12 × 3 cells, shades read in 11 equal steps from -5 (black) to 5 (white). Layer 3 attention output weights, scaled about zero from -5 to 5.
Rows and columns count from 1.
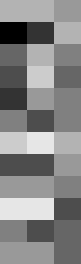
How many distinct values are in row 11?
3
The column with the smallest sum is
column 1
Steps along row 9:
same down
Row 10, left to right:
4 4 -2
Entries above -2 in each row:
3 1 3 2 2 2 3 1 3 2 2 3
